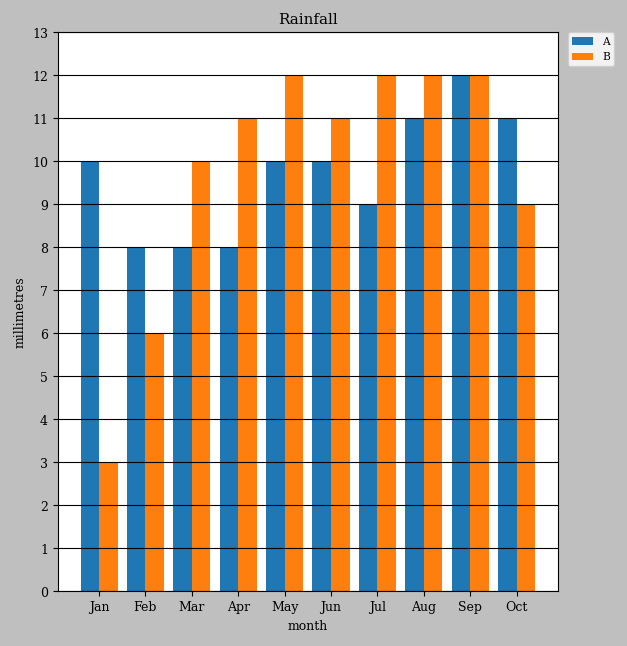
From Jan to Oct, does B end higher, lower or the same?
higher
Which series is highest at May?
B
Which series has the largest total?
B
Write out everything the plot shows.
Title: Rainfall
x-axis: month, ticks Jan Feb Mar Apr May Jun Jul Aug Sep Oct
y-axis: millimetres, ticks 0 1 2 3 4 5 6 7 8 9 10 11 12 13
Legend: A, B
Values:
A: 10 8 8 8 10 10 9 11 12 11
B: 3 6 10 11 12 11 12 12 12 9
